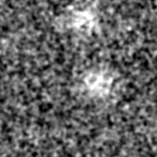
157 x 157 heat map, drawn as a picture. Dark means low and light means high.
The top middle is the ninth with the highest average. There is no overall slope. No seam splits the table. There are two bumps. The texture is blotchy. Overall the values sit about 40% of the way up the scale.
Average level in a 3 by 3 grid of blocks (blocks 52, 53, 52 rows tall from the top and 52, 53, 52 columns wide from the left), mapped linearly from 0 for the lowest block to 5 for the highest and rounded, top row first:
1 5 1
0 4 1
0 0 1
